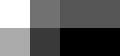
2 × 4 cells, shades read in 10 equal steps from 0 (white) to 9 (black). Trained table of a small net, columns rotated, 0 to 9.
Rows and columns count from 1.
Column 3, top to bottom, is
6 9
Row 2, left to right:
3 7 9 9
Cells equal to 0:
1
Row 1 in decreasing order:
6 6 5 0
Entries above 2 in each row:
3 4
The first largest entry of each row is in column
3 3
